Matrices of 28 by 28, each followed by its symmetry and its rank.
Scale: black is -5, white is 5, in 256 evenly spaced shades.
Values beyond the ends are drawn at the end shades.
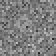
symmetric, full rank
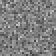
neither, full rank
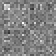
symmetric, rank five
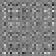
antisymmetric, rank two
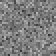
neither, full rank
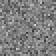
neither, full rank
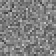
symmetric, full rank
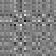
antisymmetric, rank two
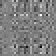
neither, rank three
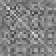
symmetric, rank five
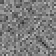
symmetric, full rank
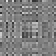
antisymmetric, rank two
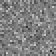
symmetric, full rank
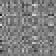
neither, rank three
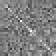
symmetric, rank five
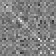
symmetric, rank five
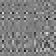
neither, rank three
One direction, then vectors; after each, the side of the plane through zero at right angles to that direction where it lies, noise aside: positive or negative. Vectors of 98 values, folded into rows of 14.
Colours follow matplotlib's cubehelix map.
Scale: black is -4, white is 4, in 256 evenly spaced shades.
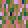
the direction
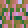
positive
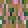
positive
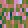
positive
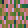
negative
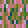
positive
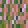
negative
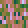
negative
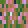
negative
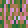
negative
